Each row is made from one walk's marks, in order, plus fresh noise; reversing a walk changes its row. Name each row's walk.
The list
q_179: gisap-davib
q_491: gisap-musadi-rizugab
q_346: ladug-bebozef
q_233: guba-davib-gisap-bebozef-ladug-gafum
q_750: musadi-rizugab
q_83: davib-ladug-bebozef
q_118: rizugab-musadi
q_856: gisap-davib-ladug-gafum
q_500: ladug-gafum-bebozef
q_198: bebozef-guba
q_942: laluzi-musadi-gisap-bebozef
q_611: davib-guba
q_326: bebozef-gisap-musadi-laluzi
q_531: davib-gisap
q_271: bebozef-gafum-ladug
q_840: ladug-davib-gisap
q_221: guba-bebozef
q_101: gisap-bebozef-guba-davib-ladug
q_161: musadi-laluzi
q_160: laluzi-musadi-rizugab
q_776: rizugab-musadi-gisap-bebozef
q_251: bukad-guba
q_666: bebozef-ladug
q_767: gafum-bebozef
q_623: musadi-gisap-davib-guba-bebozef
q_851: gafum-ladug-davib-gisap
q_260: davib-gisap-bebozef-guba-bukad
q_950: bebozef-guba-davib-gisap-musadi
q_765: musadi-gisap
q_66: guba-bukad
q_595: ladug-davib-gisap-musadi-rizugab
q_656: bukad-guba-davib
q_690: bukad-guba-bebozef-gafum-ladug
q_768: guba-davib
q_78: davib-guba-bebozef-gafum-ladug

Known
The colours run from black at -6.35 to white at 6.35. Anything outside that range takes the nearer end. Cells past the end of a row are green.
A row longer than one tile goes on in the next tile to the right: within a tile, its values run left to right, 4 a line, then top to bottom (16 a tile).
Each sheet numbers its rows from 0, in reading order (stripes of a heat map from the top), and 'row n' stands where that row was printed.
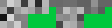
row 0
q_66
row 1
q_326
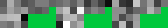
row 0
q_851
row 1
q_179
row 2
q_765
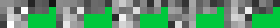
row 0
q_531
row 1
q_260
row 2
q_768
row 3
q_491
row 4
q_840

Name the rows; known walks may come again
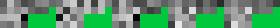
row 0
q_851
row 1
q_251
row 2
q_500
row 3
q_856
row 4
q_101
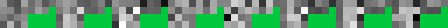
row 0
q_623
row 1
q_78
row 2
q_531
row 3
q_690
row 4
q_66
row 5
q_840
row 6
q_198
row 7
q_271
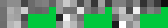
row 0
q_950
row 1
q_768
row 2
q_179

